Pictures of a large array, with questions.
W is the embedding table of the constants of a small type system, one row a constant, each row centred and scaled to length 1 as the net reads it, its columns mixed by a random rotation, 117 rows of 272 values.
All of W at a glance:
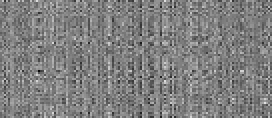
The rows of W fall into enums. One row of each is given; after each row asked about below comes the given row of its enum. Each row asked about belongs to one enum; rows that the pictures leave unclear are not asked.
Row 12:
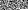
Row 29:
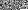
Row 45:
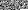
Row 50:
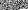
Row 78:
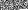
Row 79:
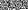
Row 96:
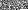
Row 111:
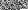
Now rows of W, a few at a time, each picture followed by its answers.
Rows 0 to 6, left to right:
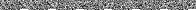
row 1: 111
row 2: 96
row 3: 45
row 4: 96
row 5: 29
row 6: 45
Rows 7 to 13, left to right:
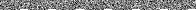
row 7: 45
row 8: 96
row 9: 50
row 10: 111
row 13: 78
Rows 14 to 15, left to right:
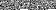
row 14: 45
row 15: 96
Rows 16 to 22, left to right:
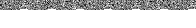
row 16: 29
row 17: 50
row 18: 12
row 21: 12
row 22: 29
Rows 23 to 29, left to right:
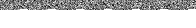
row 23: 78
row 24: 78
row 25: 29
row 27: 29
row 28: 96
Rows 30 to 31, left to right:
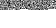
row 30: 79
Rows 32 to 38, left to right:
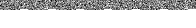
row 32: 45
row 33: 12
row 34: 45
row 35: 29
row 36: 79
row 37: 96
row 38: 12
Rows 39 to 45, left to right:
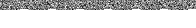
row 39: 96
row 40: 111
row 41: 96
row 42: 29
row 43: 29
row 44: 111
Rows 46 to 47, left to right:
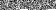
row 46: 12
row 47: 78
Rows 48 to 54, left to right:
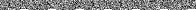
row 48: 79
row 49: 111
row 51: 79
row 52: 79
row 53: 12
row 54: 78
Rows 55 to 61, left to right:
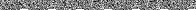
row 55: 111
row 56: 29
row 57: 79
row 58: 12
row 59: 29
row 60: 12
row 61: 29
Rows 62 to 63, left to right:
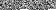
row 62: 29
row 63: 111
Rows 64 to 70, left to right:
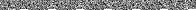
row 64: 79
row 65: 29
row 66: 29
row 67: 111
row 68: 45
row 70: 12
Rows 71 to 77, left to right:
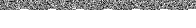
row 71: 12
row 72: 111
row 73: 12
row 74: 50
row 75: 111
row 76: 45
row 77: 45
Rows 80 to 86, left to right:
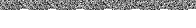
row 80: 111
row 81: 111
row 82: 29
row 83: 111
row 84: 78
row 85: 45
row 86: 45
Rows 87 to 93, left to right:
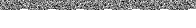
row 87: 111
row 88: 96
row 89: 45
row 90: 45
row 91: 12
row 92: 45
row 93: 111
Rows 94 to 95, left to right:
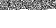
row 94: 79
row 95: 78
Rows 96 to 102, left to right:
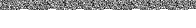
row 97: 111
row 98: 79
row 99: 79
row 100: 111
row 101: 79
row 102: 79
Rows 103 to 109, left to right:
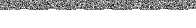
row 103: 79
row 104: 111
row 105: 45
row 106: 96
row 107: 29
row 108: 96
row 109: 45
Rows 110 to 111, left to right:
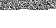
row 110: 96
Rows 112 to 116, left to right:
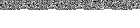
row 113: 29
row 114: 29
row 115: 12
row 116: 45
